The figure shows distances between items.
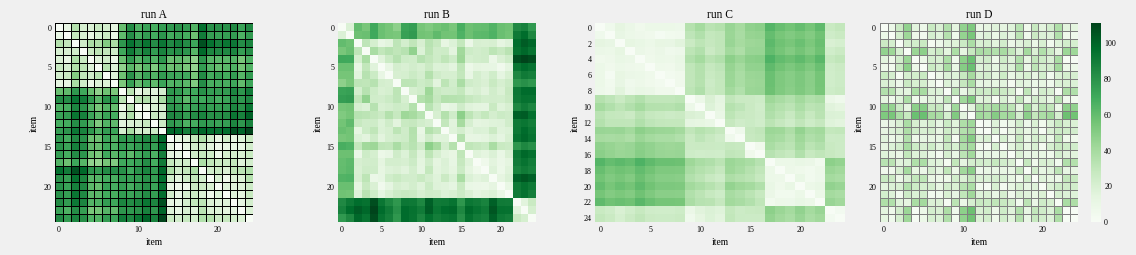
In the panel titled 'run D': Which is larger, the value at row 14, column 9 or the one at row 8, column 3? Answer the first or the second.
the second
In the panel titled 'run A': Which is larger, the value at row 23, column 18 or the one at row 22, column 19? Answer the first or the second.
the first
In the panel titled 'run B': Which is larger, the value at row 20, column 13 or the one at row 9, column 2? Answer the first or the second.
the second
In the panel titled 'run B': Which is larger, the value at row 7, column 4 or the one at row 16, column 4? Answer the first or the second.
the first
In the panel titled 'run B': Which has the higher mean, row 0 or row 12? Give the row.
0
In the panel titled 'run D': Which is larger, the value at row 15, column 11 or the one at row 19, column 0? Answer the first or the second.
the first
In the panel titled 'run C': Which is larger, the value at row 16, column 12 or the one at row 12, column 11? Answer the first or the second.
the first
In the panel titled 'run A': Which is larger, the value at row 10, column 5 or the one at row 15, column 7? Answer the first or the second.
the second
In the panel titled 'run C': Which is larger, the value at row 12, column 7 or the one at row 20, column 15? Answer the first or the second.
the second
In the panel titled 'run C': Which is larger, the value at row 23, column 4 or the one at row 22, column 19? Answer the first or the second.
the first
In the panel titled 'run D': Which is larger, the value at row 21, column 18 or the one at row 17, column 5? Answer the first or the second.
the second
